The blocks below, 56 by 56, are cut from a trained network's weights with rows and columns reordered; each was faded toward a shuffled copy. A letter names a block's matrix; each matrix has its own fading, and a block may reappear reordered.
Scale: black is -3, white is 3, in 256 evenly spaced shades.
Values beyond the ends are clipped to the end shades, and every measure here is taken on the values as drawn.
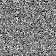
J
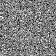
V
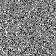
J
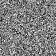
V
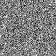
V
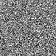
V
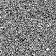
V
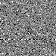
J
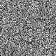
V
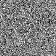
V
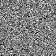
V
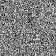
V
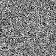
V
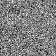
V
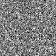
V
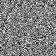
J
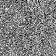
V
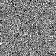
V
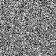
V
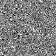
J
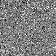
J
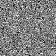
V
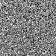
V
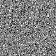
J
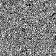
V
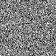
V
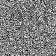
V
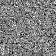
J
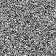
V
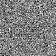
V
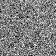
V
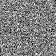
V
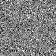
J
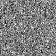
V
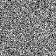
V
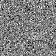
J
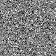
J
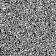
J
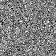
V
